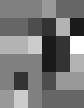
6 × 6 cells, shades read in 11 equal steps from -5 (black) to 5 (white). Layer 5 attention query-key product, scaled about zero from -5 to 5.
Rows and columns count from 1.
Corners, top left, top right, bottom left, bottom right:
0 -1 1 -1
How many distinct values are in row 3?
5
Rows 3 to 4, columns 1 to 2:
2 2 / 0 0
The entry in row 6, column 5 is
-1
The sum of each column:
2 1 1 -13 -5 2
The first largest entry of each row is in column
4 5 6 6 5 2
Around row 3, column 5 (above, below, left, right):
2 -3 -4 5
